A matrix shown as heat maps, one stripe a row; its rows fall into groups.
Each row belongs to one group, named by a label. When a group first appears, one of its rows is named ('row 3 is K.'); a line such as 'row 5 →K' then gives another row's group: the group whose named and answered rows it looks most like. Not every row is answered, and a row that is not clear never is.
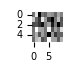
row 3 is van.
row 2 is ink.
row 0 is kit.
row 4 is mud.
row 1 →mud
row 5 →van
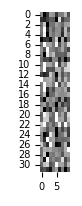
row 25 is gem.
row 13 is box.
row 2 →kit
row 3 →kit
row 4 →kit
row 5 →ink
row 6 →van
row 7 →gem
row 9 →ink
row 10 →van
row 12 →mud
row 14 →van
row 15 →kit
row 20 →van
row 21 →van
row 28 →kit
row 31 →ink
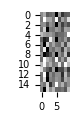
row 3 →kit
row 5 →mud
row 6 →gem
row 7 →kit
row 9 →van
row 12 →kit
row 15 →gem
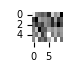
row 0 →box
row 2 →ink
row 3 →kit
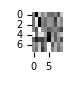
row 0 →gem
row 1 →kit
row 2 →kit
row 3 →gem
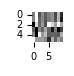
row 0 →kit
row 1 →kit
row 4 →gem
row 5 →box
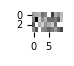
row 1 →gem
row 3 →gem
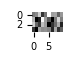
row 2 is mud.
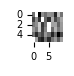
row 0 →kit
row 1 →mud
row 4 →ink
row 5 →box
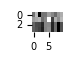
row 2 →ink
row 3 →ink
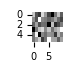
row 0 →mud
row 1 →gem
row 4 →kit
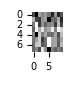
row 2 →kit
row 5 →van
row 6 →van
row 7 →mud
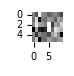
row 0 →gem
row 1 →kit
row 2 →van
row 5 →kit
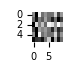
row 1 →ink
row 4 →gem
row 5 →ink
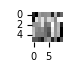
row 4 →box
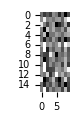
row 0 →ink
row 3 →gem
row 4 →kit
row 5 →ink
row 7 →kit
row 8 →mud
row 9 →mud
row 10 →kit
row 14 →ink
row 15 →kit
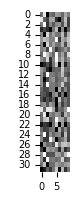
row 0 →kit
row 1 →mud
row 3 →ink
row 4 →gem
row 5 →van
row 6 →gem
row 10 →ink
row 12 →gem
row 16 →ink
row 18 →mud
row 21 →van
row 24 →kit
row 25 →mud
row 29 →gem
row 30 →kit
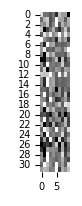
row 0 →box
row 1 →van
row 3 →mud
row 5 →box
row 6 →gem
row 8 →gem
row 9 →ink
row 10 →gem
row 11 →kit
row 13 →gem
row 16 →kit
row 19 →gem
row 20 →ink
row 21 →kit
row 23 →van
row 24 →gem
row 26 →ink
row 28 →gem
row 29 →gem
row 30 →van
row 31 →van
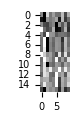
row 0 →gem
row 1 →ink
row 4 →gem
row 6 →kit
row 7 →kit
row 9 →van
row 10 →kit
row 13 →van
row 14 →van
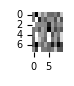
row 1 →kit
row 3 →mud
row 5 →van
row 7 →gem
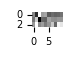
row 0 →gem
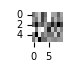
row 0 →van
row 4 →gem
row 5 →kit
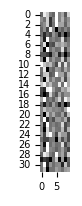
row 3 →mud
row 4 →ink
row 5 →gem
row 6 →kit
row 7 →gem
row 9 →gem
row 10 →box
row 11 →kit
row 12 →van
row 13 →gem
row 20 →gem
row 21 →kit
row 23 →gem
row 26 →gem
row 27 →gem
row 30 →kit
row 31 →kit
